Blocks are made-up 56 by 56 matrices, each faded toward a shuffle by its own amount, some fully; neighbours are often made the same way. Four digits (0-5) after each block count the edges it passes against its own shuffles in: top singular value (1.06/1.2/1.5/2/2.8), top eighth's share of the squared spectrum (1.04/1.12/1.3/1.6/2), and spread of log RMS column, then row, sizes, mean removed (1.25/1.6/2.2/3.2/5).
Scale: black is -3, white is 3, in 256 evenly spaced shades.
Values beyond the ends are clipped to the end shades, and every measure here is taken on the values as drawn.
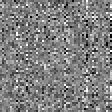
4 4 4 1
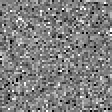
0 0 0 0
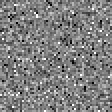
0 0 0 0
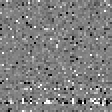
3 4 1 2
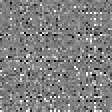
3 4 2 3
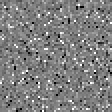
0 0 0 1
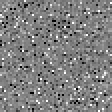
0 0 0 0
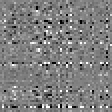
4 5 3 3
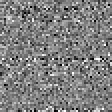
2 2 0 3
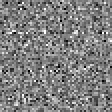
2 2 0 3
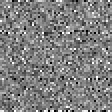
2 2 0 2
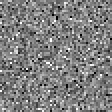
0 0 0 0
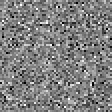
1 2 0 2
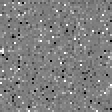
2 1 0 0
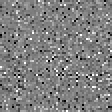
2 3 1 1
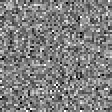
3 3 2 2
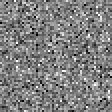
1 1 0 0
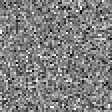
0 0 0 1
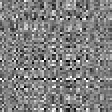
4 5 3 3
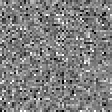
3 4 2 2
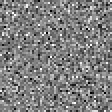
2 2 0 1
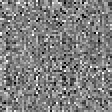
3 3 2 1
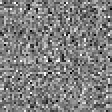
3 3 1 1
